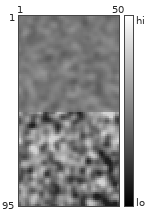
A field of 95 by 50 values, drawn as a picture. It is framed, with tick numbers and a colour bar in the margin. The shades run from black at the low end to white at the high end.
Average level on the scale: 50%. Slope: none. Mirror symmetry: none. Stripes: none. Grain: blotchy. Seam: horizontal, 50% of the way down, the top part calmer. Ninth with the lowest average: bottom right.
